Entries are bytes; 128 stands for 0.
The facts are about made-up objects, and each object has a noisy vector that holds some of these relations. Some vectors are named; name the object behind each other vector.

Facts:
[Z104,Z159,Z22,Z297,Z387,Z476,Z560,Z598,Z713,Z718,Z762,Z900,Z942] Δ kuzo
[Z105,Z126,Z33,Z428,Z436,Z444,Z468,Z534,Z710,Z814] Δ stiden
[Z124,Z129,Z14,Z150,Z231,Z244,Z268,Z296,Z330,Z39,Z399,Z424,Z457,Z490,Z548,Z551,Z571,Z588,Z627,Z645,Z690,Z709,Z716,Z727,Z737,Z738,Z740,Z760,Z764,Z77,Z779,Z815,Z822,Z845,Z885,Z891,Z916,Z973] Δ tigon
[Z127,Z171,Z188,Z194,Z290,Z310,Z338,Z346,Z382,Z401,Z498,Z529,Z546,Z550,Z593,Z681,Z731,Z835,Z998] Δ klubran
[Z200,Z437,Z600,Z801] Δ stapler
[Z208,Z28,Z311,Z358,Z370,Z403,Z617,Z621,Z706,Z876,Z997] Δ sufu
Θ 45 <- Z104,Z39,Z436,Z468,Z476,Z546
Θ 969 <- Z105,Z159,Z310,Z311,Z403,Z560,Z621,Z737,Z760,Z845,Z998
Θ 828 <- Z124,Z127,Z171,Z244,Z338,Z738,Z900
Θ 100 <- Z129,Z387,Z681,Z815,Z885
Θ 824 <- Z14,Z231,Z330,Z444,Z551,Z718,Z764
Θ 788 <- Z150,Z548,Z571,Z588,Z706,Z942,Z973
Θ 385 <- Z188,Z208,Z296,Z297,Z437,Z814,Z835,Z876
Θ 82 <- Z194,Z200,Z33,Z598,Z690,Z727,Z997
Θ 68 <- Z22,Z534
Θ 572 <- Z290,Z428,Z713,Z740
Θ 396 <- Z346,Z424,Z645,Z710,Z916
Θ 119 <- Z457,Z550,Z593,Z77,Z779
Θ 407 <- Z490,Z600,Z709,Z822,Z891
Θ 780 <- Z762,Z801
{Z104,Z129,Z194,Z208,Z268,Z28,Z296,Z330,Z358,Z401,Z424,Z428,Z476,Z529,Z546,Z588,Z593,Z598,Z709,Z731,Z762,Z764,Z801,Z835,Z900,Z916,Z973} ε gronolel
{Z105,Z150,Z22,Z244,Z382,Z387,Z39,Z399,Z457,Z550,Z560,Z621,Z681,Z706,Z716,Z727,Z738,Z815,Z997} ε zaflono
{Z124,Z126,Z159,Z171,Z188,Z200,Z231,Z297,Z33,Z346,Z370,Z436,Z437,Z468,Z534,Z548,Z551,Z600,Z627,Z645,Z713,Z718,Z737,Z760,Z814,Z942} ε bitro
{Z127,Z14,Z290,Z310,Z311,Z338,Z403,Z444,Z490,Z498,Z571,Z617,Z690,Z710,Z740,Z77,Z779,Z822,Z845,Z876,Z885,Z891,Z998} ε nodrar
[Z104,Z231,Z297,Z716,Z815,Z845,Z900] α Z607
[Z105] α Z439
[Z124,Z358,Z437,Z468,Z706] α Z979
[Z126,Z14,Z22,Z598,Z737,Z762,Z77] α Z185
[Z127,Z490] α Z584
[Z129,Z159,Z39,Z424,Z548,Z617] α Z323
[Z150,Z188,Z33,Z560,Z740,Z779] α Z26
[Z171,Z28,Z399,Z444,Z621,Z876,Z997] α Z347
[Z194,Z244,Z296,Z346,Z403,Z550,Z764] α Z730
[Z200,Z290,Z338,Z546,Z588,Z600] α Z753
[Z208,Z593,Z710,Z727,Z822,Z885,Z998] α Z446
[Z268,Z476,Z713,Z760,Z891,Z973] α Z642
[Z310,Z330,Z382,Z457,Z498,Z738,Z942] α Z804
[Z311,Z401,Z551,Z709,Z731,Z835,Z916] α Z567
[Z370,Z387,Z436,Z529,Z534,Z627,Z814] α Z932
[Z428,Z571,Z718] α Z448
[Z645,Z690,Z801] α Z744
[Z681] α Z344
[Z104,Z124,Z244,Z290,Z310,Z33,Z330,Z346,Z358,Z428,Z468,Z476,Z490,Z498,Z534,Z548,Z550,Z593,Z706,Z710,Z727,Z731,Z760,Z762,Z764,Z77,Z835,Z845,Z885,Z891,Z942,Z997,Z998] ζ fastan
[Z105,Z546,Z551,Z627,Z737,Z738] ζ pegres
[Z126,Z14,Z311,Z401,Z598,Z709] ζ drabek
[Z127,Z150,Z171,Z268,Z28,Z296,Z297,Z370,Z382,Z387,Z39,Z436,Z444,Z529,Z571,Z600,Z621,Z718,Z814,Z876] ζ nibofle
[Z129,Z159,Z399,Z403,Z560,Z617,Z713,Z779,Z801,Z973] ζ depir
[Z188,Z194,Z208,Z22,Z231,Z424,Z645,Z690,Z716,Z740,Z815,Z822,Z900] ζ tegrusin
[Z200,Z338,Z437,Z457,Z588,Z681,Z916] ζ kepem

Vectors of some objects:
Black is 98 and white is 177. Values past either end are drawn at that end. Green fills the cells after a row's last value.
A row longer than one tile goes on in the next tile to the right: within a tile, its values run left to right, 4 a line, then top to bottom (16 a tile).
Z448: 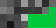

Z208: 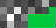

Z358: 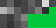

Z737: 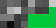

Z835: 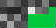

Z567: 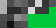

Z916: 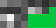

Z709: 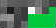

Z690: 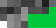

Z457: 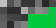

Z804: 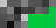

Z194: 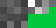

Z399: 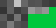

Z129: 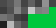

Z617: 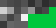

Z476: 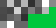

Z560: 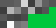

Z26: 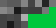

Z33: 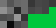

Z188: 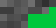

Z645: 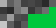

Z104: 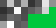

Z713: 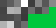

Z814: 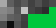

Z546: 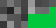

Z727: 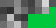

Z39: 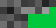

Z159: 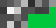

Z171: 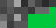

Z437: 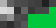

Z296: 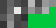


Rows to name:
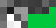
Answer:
Z710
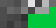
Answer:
Z244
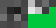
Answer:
Z401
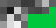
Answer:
Z885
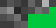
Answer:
Z428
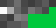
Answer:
Z28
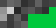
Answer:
Z621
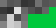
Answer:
Z822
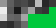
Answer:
Z311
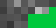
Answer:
Z716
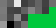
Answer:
Z551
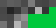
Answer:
Z498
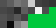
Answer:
Z382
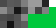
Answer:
Z185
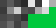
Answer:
Z764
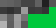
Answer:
Z571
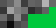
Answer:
Z760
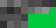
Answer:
Z815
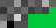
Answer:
Z548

